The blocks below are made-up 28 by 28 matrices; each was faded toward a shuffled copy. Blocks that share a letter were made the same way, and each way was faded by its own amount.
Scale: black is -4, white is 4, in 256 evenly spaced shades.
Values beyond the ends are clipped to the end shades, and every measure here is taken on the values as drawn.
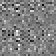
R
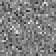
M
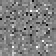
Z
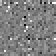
Z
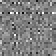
R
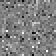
Z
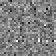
M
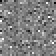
Z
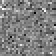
M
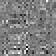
R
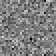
M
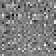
R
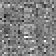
R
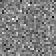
M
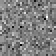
M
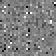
Z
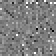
Z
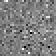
Z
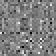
R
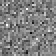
M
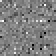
Z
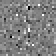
Z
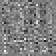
R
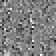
Z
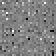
Z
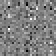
R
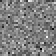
M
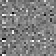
R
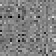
R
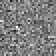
M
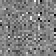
R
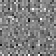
R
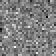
M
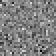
M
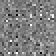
R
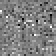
Z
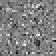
Z
